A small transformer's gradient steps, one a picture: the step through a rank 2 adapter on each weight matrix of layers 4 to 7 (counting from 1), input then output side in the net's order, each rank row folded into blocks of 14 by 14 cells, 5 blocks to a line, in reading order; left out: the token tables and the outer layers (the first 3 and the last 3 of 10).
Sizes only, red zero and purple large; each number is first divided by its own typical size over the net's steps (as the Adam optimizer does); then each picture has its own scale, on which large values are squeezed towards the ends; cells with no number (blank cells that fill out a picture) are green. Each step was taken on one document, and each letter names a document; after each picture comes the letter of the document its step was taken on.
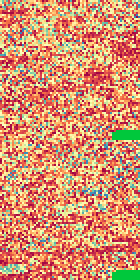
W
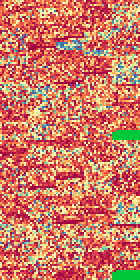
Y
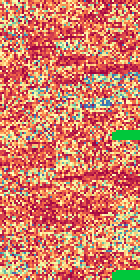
Y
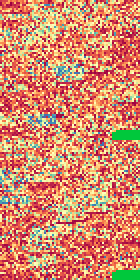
W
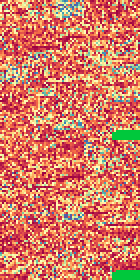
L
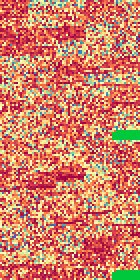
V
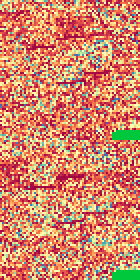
V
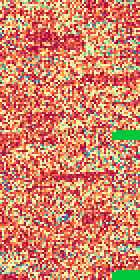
L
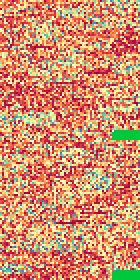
W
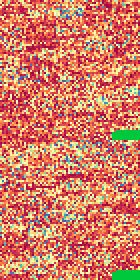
L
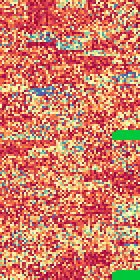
Y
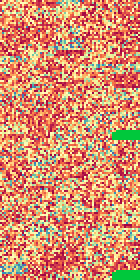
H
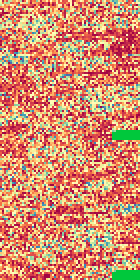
W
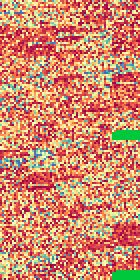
H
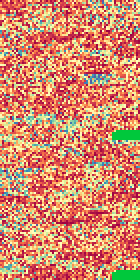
W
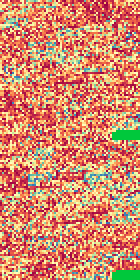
H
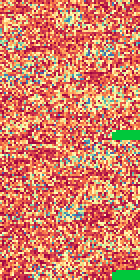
L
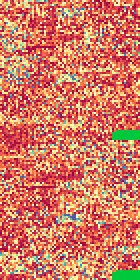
L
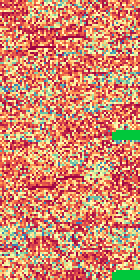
V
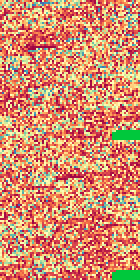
V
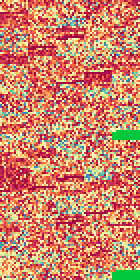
V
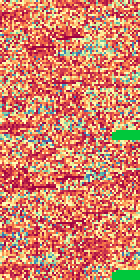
V
